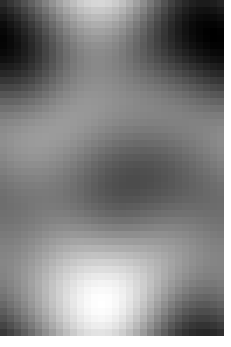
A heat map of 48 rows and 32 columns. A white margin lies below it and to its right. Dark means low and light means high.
Ninth with the lowest average: top right. Lone odd cells: none. Grain: smooth. Ninth with the highest average: bottom middle.
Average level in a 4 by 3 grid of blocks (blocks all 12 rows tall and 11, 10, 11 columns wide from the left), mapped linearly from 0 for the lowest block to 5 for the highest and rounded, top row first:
1 3 0
3 2 2
2 2 2
3 5 2
